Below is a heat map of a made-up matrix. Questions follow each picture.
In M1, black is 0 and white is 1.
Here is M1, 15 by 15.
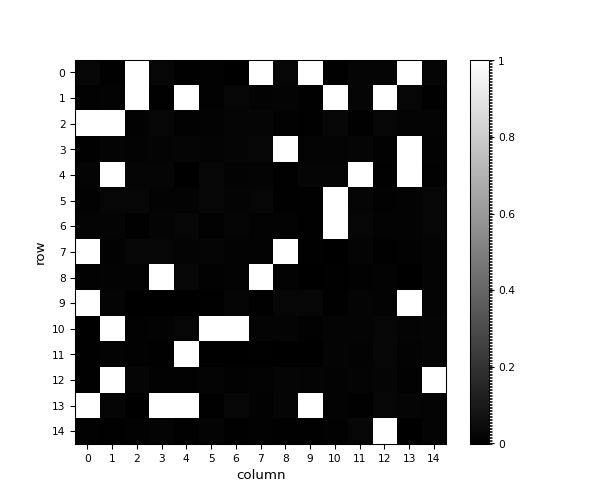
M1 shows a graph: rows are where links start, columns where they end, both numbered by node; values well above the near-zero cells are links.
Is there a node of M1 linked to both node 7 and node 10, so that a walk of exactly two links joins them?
no
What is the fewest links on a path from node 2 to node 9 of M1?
2
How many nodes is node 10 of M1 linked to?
3
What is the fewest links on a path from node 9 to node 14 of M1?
5
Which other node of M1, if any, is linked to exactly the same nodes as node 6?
node 5
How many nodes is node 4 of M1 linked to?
3
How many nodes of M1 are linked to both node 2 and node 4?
1
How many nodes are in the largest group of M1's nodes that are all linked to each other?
3
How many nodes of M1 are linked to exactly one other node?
4
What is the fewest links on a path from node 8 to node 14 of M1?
6
